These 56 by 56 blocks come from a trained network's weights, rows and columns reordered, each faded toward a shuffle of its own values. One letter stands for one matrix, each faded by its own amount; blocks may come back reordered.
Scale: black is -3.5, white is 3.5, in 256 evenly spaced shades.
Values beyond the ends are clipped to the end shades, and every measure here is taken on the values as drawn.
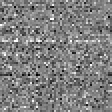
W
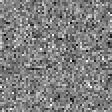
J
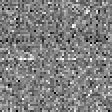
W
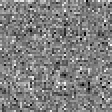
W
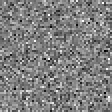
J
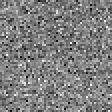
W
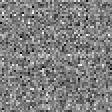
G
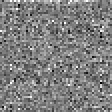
G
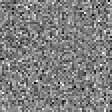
J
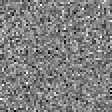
J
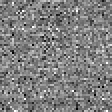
G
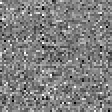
W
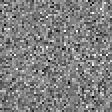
J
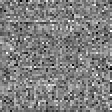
G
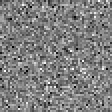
J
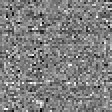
W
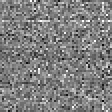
G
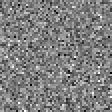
J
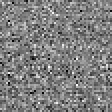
W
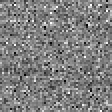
W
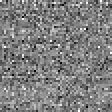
G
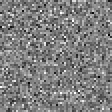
J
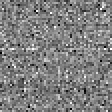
W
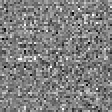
G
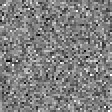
J
